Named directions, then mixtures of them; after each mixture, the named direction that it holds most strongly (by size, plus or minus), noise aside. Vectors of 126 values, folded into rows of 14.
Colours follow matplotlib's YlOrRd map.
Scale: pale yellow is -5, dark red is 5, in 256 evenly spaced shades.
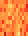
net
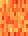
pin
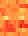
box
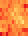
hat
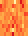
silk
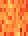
net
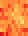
hat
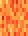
pin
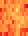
hat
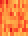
pin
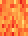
silk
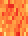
net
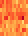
box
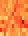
hat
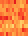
box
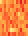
pin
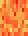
pin
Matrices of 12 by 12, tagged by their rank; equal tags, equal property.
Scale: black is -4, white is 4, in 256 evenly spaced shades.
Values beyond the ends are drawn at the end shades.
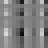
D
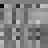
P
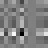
D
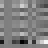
D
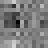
P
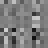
P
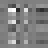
D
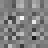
P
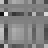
D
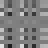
D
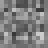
P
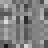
P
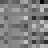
P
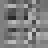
P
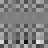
D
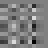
D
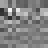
P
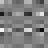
D
